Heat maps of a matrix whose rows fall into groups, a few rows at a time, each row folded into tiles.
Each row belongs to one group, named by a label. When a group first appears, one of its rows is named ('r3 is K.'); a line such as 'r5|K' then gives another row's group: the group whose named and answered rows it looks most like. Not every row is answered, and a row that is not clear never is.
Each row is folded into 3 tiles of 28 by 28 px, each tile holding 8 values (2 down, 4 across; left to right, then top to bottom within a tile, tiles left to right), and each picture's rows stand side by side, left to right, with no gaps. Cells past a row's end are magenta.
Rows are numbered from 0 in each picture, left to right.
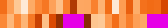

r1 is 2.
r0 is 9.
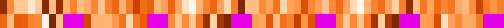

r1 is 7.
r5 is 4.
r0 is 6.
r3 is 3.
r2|9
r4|9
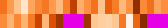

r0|9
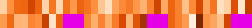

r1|9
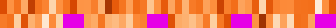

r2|7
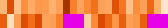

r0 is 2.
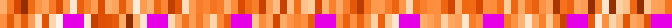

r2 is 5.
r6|7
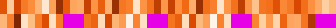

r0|4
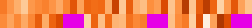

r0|9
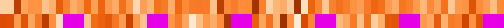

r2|7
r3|6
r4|5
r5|3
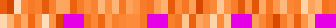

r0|5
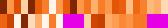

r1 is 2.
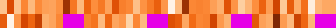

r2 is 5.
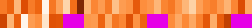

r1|3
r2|9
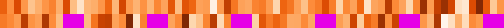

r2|4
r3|5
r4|3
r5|4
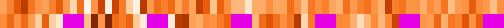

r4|7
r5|3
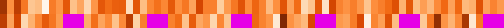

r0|4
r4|6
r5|4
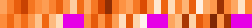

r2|3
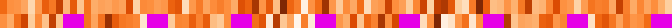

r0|6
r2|5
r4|3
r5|4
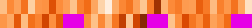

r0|3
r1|9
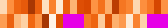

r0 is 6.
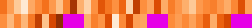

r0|9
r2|9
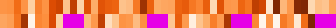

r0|6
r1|4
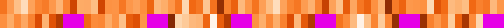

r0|9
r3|9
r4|7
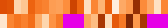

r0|5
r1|3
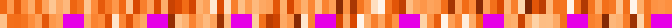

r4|4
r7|4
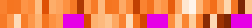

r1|7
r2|9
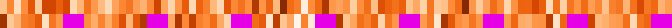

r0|7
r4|7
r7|7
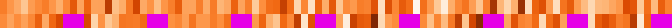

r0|9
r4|2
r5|9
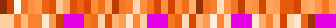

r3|5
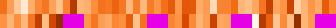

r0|9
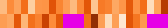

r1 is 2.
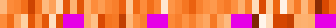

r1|2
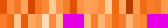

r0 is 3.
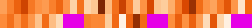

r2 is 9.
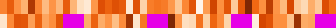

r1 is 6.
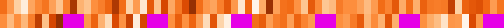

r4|6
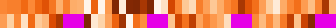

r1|7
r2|5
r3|9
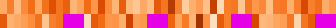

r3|7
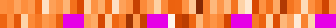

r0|4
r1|3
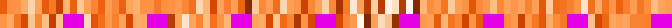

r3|3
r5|3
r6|2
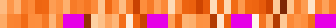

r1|7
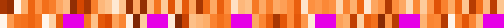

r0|5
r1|6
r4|3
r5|6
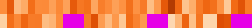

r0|5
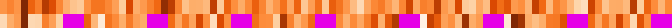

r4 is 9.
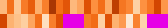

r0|7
